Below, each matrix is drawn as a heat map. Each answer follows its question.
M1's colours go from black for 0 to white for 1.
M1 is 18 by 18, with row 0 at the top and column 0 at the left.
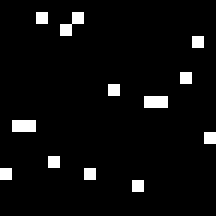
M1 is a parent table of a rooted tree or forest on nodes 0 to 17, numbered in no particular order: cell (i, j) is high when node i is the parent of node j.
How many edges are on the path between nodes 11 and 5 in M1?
6
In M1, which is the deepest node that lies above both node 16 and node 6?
1
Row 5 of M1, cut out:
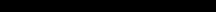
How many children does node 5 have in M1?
0
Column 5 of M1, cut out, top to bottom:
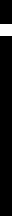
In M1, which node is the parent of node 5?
2
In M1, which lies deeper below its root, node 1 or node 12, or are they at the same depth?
the same depth
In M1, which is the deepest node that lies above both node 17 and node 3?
1
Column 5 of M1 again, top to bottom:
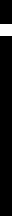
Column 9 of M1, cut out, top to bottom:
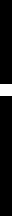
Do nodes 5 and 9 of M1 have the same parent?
no
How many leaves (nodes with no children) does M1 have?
7
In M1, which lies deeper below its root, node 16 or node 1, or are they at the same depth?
node 16
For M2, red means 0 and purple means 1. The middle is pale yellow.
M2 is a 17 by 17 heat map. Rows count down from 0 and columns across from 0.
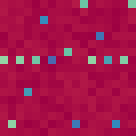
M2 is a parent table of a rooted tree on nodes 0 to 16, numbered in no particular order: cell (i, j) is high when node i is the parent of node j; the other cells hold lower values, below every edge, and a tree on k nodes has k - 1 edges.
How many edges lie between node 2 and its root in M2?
1
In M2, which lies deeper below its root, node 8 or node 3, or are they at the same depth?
the same depth
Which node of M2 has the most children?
7
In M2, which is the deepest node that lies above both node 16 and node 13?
7
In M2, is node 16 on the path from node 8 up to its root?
no
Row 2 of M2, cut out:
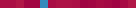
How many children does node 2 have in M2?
1
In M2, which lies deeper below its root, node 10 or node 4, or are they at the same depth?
node 10
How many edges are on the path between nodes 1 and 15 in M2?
1
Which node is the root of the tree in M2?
7
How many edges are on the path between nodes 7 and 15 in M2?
1
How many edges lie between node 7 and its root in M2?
0
